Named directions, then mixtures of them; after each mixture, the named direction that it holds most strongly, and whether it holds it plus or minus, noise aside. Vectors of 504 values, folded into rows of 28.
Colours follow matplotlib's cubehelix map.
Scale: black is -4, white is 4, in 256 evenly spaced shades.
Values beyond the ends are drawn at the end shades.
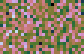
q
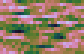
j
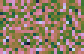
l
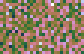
q, minus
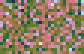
q, minus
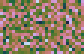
l, minus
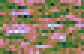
j, minus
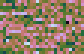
l, minus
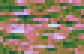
j, minus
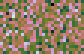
q, plus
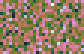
q, minus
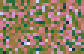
l, minus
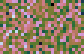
q, plus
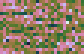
l, plus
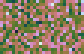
q, minus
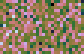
q, plus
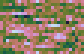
j, minus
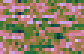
j, plus
